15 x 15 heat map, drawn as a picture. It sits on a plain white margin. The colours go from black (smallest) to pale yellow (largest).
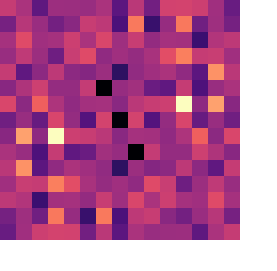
Histogram: heavy tails on both sides. Slope: none. Odd rows or columns: none. Seam: none. Ninth with the lowest average: centre. Symmetry: a half turn.
